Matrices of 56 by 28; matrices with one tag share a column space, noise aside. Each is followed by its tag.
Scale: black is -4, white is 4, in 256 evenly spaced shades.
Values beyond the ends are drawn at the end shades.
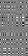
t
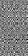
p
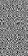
p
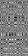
t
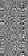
p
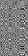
p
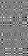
t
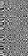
p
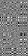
t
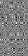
t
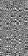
p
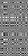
t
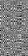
p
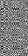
p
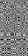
t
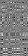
t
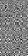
p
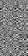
p
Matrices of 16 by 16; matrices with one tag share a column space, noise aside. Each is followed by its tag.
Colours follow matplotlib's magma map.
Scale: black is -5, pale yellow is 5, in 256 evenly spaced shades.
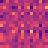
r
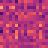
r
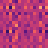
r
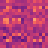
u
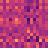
u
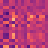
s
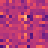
s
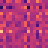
r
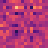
r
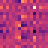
r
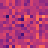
s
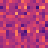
r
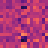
u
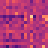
s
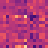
s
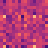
s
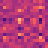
u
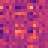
r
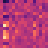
r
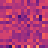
s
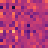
r
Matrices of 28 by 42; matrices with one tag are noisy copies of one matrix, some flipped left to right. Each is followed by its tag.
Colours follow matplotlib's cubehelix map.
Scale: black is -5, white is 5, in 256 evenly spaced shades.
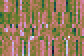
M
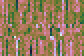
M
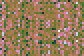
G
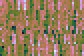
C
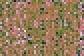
G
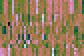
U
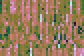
U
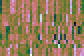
U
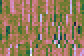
U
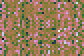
G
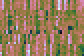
C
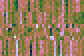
M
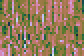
U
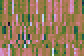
U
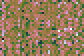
G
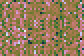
G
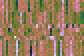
M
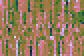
M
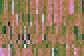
U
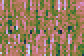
C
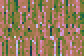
M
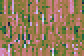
U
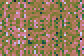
G
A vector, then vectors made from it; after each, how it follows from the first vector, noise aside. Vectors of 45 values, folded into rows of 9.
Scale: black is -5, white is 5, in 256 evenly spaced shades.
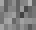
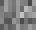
negated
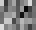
scaled up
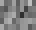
copied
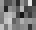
scaled up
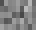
sign-scrambled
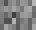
reversed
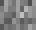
negated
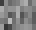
wrapped around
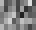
scaled up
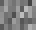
negated
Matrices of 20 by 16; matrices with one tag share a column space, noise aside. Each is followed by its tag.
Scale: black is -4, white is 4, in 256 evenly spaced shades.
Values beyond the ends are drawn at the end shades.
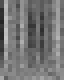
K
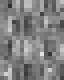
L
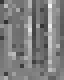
K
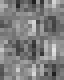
L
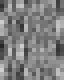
L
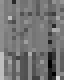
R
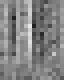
K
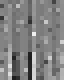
R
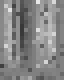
K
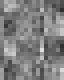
L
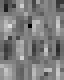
L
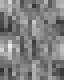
L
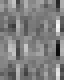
L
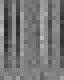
K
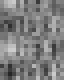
L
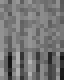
R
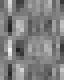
L
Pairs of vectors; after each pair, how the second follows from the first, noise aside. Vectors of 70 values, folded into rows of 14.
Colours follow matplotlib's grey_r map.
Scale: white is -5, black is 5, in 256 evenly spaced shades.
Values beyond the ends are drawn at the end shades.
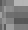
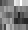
scaled up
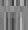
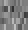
shuffled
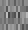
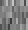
shuffled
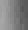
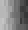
scaled up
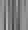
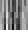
scaled up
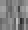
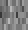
shuffled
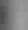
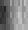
scaled up
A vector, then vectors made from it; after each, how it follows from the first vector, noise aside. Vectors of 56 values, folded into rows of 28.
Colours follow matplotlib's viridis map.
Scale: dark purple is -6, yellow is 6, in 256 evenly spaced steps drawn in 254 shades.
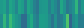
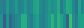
negated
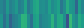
negated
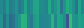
negated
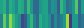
scaled up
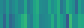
negated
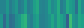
negated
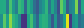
scaled up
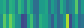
scaled up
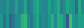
negated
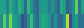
scaled up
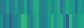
negated
